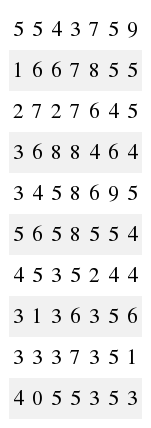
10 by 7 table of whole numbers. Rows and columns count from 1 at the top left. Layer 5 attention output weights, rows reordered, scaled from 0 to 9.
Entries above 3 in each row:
6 6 5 6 6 7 5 3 2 4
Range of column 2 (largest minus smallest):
7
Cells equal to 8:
5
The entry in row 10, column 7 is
3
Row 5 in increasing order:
3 4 5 5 6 8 9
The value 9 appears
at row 1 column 7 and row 5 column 6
